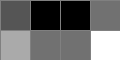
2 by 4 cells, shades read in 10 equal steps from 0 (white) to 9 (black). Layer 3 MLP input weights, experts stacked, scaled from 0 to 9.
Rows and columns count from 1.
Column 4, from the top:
5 0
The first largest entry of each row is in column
2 2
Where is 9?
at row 1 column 2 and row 1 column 3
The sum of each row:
29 13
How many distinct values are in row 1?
3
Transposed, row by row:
6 3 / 9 5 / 9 5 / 5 0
